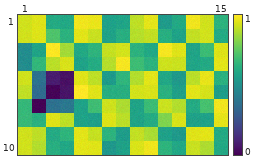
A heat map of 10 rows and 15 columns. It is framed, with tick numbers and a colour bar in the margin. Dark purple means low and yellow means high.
Ninth with the lowest average: middle left. Odd rows or columns: none. Roughest part: middle left. Odd patch: lower, in the middle left.
